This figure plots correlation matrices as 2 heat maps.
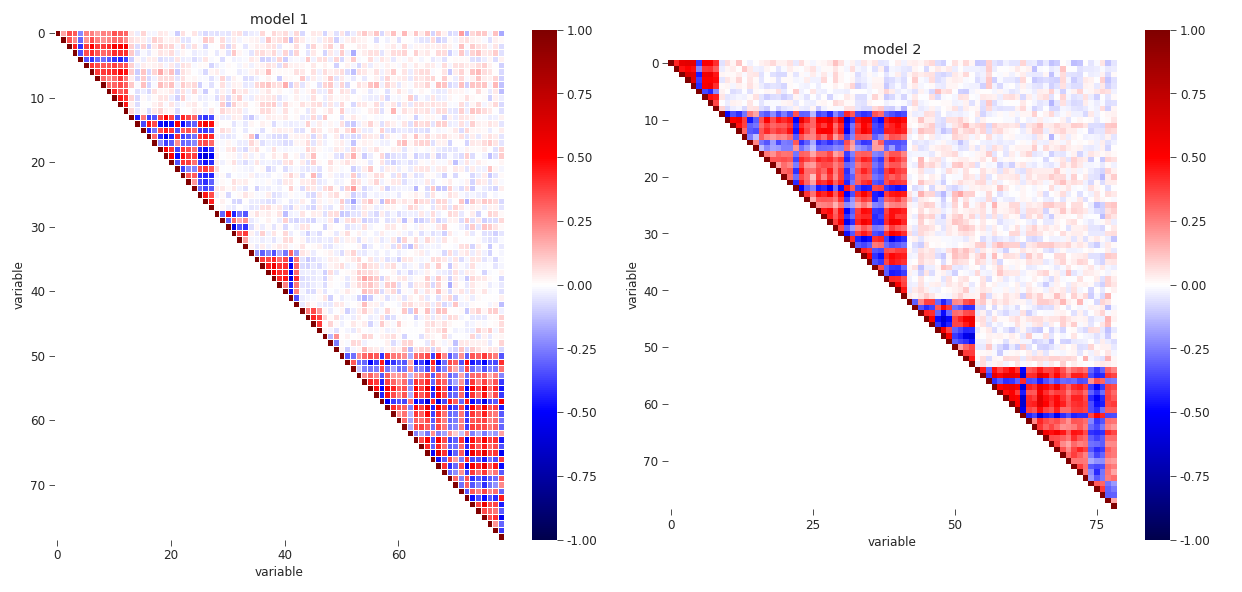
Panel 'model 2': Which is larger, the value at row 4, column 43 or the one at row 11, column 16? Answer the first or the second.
the second
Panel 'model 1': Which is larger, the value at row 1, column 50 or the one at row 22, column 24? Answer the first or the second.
the second
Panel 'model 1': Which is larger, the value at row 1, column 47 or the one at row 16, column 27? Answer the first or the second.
the second
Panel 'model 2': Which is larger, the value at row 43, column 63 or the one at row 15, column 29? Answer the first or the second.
the first
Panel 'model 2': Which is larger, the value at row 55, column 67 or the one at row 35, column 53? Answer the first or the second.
the first
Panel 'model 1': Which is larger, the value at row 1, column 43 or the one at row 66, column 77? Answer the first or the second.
the first
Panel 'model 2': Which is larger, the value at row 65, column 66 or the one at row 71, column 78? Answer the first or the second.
the first
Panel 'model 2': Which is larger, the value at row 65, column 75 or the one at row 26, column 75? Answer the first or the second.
the second
